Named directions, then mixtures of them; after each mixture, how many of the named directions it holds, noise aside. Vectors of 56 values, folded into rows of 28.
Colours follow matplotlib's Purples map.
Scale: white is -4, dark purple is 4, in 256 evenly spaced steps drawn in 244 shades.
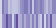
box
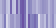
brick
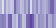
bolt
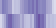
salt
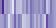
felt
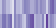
three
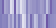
three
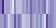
one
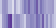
three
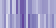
one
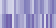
two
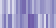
three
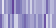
two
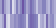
two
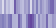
one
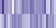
three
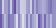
three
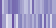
one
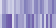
two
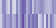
two
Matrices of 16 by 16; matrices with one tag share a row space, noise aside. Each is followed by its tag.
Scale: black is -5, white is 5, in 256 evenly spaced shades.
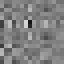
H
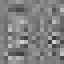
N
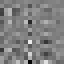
H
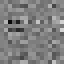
N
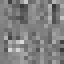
N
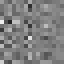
H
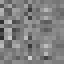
H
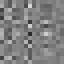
H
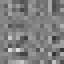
N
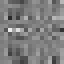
N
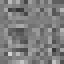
N
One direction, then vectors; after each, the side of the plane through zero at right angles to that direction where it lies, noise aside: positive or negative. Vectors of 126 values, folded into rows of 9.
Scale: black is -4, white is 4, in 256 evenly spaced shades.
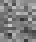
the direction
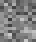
negative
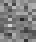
positive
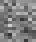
positive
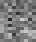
negative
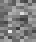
positive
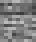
negative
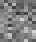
negative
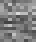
positive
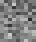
negative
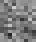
positive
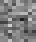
positive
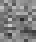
positive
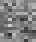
positive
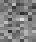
negative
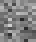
positive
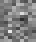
positive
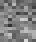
negative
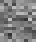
positive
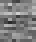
positive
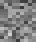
negative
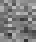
positive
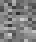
negative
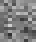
positive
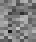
negative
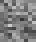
positive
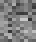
negative
